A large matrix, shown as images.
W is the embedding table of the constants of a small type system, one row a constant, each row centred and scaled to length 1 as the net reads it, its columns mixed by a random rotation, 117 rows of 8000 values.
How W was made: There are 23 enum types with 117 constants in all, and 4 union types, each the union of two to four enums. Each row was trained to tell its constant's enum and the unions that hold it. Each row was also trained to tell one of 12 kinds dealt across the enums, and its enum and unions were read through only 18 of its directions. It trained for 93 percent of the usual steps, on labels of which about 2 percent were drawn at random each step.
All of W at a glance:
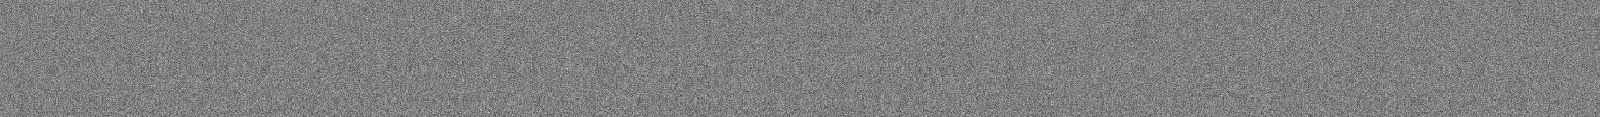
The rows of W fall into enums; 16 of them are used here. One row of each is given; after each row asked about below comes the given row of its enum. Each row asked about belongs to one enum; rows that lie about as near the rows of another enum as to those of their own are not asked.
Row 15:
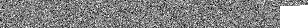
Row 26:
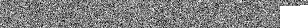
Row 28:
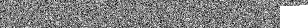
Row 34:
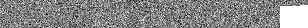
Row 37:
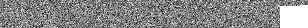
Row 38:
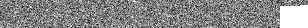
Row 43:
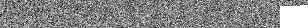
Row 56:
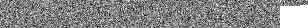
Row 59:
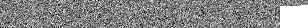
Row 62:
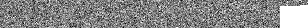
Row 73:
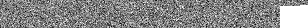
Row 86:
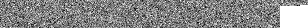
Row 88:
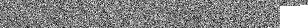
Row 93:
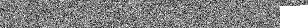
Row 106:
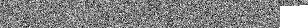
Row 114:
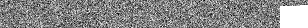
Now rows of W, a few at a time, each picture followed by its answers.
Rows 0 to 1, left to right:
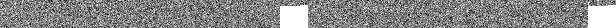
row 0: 37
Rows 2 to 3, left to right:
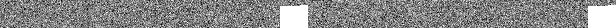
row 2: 26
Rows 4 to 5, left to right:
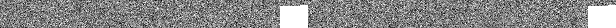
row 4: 73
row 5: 88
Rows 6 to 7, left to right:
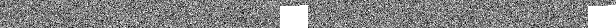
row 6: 114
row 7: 28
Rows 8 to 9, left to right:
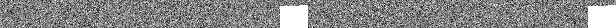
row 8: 34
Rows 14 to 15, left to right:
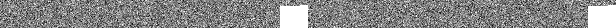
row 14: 28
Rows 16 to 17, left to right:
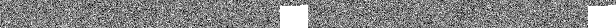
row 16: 93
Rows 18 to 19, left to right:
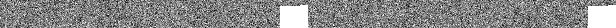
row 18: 93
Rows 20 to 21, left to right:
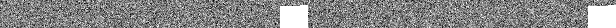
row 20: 73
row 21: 62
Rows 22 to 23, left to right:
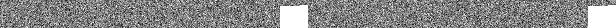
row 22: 26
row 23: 106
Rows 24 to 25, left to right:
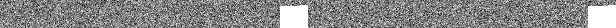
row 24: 38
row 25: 88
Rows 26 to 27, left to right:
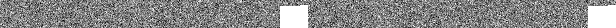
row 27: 28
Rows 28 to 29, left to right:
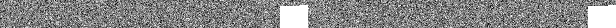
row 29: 37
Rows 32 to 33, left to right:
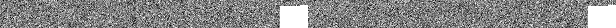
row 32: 86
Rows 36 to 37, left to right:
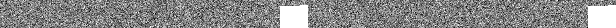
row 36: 73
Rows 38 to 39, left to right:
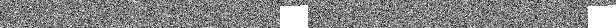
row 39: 62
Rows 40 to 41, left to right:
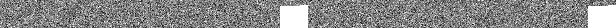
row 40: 15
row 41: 88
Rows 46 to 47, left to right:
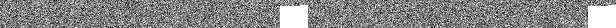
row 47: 59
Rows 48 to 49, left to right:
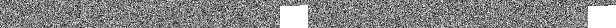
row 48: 59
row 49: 26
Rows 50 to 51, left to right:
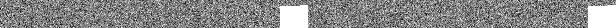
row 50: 62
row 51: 114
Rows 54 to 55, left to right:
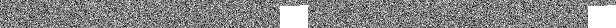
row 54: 62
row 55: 28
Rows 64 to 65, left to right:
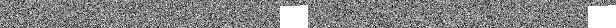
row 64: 114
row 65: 38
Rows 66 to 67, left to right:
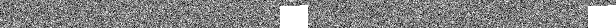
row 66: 62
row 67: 73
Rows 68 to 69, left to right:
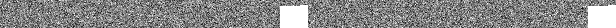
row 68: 86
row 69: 93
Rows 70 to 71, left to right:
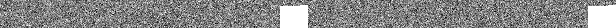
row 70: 73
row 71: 59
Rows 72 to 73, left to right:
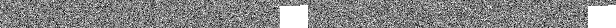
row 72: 93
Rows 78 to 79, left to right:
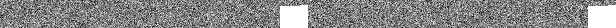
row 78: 38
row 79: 26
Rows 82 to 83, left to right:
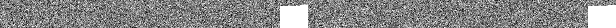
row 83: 15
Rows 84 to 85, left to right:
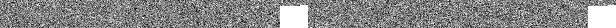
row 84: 86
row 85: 15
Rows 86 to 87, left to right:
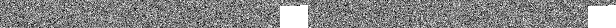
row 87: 26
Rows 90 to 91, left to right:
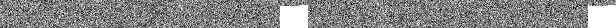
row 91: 28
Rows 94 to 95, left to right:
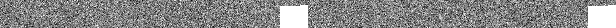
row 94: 34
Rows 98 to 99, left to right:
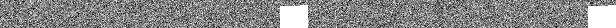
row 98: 114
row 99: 114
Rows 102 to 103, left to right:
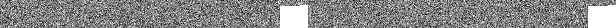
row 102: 59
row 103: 26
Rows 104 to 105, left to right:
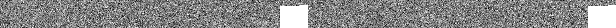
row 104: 59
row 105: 114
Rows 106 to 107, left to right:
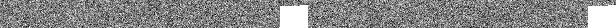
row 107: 15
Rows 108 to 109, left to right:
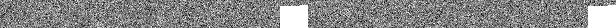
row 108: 34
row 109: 88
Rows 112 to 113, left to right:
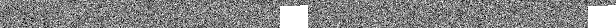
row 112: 62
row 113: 73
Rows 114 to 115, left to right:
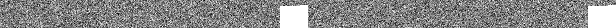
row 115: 15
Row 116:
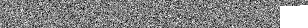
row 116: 37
